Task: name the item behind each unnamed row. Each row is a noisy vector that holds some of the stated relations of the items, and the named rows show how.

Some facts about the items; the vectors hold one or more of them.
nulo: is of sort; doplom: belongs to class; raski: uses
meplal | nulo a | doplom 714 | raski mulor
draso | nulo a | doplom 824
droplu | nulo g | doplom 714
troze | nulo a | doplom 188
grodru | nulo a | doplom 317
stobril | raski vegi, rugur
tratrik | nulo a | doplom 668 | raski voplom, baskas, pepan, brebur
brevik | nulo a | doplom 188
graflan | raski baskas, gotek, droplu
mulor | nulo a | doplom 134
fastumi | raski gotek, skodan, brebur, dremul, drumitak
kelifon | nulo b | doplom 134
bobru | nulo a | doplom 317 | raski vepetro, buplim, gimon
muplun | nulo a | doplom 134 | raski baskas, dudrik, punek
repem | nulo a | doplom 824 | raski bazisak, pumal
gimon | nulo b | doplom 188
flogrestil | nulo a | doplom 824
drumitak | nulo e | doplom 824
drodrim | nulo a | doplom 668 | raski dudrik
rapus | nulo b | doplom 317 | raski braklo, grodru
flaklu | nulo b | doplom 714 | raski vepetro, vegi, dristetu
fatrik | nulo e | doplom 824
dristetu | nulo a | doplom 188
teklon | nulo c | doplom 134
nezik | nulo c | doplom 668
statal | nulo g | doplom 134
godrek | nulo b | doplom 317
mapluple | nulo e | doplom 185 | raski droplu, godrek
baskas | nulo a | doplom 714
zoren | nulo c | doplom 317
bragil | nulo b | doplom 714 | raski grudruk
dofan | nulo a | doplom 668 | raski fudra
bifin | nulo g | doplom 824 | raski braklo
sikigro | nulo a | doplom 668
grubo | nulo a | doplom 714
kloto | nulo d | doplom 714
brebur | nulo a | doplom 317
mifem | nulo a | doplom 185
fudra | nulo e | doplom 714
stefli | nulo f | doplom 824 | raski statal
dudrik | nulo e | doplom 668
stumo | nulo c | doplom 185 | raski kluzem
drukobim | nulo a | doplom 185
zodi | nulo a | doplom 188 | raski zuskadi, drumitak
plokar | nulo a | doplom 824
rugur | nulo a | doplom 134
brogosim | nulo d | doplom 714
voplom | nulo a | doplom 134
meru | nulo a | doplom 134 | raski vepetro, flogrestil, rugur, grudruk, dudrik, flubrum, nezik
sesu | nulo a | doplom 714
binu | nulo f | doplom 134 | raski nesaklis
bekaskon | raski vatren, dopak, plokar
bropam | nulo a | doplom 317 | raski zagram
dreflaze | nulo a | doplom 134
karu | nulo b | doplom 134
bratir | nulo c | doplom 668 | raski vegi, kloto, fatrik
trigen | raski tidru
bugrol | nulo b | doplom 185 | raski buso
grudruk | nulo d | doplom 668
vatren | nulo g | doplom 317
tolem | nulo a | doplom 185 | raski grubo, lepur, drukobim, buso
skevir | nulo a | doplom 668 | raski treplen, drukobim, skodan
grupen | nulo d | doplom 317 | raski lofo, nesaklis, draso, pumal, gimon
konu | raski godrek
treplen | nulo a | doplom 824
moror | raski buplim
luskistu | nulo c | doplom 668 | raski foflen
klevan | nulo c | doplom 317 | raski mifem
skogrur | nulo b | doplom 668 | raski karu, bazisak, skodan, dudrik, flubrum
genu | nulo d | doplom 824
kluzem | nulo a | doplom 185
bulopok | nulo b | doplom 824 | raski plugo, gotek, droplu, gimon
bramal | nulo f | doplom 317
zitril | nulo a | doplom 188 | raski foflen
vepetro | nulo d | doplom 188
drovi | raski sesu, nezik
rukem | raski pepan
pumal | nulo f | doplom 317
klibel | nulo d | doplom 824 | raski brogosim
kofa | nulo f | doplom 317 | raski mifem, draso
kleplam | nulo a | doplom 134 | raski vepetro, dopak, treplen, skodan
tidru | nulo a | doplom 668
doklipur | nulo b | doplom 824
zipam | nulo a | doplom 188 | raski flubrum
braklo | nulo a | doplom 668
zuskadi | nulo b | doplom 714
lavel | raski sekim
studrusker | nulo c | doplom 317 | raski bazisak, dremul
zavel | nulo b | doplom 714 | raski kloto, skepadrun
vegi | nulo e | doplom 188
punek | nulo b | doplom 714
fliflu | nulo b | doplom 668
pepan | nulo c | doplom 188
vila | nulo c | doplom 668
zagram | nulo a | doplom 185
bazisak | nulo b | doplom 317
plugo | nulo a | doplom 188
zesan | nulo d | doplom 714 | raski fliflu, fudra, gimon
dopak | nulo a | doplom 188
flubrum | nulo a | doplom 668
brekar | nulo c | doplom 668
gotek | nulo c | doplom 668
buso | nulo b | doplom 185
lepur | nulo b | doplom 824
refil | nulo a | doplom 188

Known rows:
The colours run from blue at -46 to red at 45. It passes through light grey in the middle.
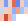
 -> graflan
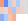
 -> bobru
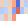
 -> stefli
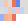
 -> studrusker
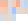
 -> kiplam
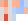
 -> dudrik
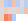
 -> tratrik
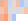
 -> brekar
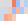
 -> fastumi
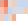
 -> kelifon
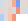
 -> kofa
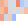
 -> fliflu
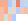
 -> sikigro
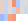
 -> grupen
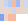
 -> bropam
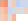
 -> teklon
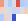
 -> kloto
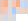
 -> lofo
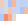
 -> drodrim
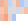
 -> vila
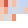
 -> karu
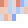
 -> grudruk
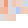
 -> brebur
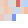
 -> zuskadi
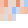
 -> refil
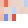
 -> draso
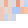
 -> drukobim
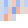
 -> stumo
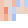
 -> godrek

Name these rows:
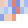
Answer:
bifin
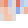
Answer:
flubrum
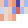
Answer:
bulopok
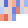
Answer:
mapluple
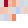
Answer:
bazisak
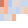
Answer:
rugur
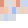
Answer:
buplim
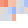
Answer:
genu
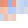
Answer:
statal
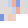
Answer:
rapus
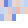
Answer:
zavel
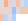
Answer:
buso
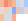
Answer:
drumitak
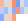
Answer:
klibel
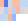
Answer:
zesan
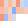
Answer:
gimon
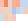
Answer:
skodan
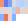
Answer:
bratir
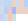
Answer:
tolem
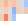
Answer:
pepan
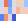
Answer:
foflen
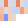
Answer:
mifem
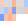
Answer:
zipam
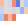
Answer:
muplun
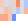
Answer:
baskas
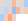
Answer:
zodi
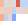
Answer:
fudra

